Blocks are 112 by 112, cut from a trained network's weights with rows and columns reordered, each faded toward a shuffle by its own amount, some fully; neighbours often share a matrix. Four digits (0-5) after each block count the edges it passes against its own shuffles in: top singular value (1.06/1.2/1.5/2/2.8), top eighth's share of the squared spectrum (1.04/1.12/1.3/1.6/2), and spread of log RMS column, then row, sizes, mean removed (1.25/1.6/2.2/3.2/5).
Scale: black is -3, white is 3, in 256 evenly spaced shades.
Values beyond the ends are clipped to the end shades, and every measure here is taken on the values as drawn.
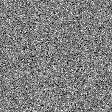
0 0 0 0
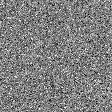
0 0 0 0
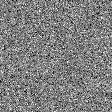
0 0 0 0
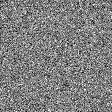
0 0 0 0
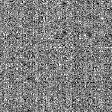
3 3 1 3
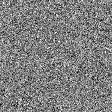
1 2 0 0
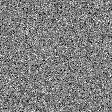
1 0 0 0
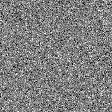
1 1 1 0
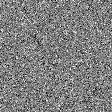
1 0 0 0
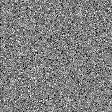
1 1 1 0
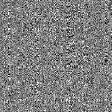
4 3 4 2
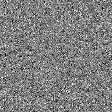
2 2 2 0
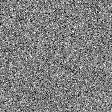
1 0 0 0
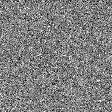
0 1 0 1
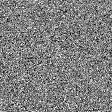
1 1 0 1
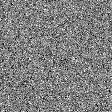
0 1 0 1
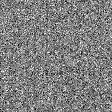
1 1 0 1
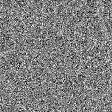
2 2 0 1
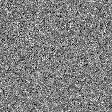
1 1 0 0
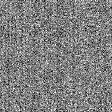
2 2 0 2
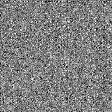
1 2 0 2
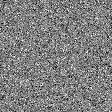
1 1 0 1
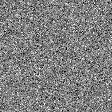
1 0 0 1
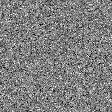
1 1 0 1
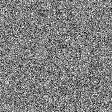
2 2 0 0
